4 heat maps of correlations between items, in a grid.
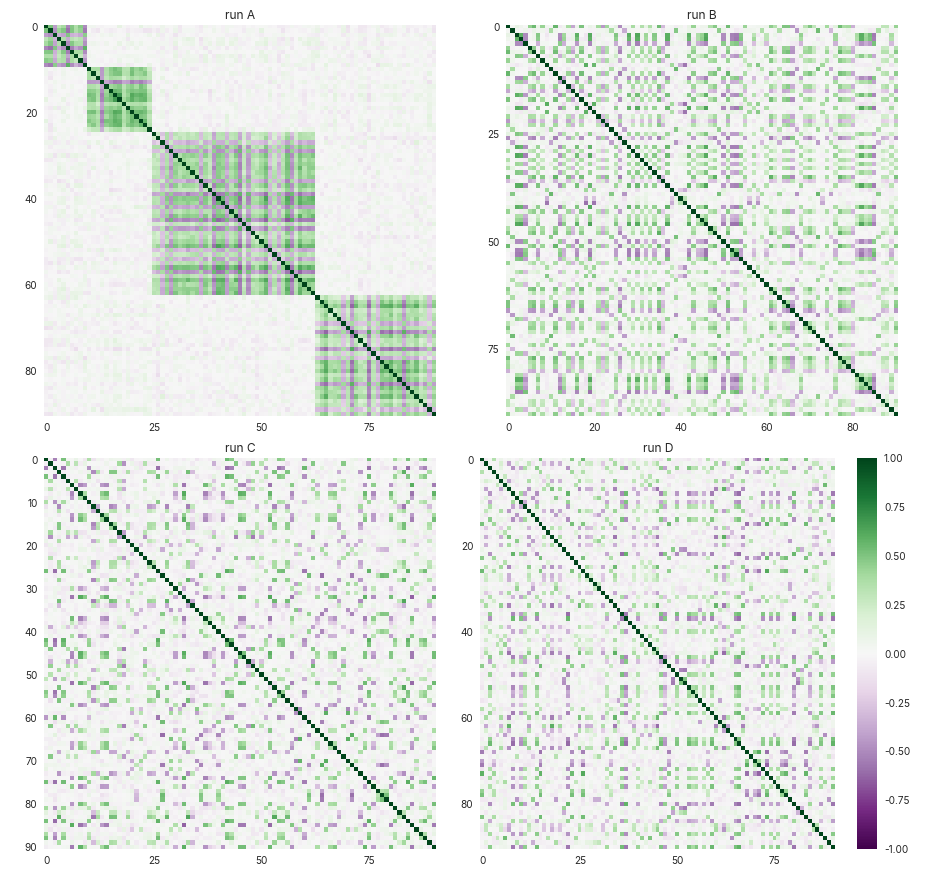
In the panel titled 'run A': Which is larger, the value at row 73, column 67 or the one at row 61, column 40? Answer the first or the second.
the second
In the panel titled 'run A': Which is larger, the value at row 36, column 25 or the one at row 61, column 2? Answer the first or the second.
the second
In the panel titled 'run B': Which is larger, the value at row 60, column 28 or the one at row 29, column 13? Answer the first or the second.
the first
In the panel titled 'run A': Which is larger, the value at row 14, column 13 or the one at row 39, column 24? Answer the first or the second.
the second
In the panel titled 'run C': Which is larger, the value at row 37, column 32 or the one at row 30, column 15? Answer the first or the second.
the second
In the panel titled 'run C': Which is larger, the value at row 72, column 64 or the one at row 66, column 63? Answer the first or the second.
the second
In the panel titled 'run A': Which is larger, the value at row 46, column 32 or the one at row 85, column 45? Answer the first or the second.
the first
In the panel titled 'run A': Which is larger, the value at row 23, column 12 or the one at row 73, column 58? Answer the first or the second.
the first
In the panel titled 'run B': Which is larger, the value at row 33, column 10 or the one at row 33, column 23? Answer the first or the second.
the second
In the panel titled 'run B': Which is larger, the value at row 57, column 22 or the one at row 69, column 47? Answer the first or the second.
the second
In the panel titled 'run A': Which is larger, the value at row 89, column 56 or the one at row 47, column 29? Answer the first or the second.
the second
